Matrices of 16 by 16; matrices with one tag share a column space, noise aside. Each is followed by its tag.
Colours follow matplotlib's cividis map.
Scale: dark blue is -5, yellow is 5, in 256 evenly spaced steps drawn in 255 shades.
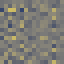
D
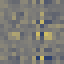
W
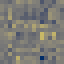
W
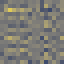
D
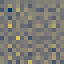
D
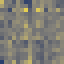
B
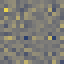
D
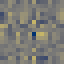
W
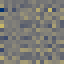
D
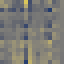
B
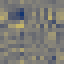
W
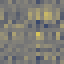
W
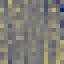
B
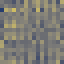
B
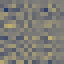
D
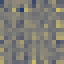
B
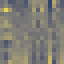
B
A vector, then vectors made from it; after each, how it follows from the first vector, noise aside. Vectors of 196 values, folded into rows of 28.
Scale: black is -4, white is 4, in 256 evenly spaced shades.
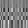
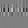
partly zeroed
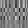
reversed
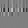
partly zeroed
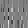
partly zeroed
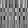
reversed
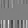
partly zeroed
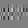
partly zeroed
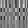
reversed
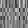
reversed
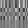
reversed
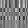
reversed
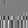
partly zeroed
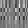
reversed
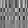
reversed
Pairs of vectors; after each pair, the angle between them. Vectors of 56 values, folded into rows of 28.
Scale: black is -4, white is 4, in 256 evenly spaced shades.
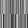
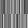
nearly opposite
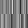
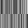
partly aligned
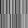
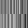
partly opposed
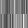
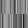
nearly opposite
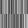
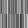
nearly parallel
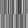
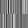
partly aligned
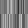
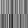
partly opposed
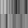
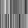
partly aligned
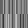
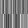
nearly opposite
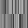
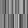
nearly parallel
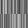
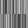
nearly opposite
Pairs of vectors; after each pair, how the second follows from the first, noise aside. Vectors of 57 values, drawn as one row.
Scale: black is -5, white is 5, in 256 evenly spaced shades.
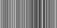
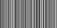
sign-scrambled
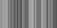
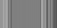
partly zeroed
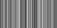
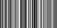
scaled up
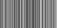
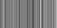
partly zeroed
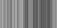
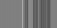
partly zeroed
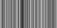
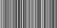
sign-scrambled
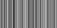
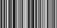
scaled up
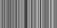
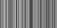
reversed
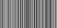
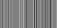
partly zeroed
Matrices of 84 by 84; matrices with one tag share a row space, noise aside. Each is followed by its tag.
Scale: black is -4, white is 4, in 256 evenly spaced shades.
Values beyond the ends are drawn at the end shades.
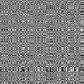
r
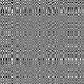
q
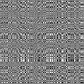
r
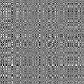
q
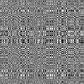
r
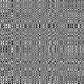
q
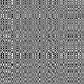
q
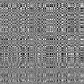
r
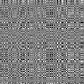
r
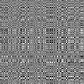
r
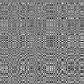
r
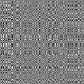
q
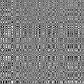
q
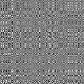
q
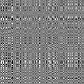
q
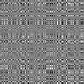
r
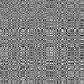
r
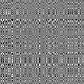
q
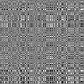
r
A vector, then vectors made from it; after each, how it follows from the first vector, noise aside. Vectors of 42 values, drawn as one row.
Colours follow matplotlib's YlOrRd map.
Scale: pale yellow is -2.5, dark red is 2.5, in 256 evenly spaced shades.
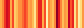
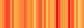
shrunk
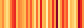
sign-scrambled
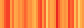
shrunk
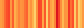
shrunk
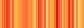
shrunk
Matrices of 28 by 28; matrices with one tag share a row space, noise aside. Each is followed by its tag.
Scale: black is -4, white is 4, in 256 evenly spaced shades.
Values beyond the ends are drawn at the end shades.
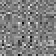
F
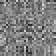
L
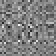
F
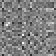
F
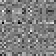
F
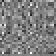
F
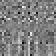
F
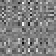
F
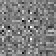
F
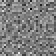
F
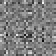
L
